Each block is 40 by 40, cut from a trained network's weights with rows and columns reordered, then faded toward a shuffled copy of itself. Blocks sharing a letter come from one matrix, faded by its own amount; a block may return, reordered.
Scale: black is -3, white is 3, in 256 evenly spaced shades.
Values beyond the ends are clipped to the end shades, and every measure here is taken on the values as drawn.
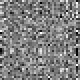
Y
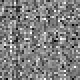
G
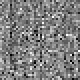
G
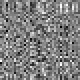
Y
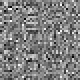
Y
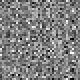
Y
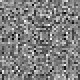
Y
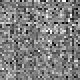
G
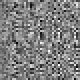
Y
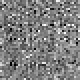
G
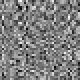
Y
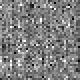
G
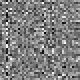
Y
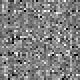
G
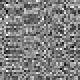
Y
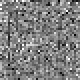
G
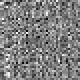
Y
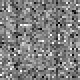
G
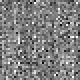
G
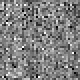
G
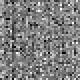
G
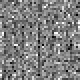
G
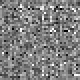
G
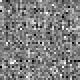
G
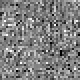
G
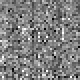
G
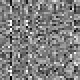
Y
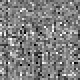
G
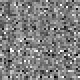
G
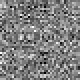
Y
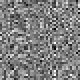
Y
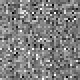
G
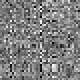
Y
